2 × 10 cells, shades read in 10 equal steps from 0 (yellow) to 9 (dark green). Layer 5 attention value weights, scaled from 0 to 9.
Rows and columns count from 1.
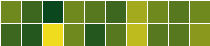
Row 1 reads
5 7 9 5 6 7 3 5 6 5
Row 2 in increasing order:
0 2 4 5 6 6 6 7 8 8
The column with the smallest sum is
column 7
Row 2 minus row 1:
2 1 -9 0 2 -1 -1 1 0 -1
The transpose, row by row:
5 7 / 7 8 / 9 0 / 5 5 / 6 8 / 7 6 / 3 2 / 5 6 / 6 6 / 5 4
